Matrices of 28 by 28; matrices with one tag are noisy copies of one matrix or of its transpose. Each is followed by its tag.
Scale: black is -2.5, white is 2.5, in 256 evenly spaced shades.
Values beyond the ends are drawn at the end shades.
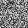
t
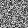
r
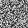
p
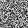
p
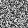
p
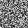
p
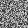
r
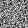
r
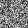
t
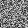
r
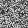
t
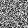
r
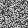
t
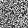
p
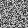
r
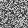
p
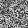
t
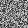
r
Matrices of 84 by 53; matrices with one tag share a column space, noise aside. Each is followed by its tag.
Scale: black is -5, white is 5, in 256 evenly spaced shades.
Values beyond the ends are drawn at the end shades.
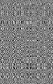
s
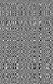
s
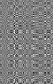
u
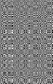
u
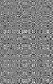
u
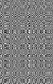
u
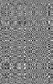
s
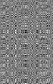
u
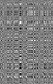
s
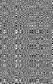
u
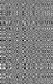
s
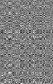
u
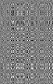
s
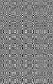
u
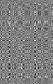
s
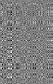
s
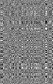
s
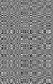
u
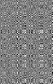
u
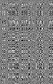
s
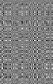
s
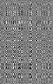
s
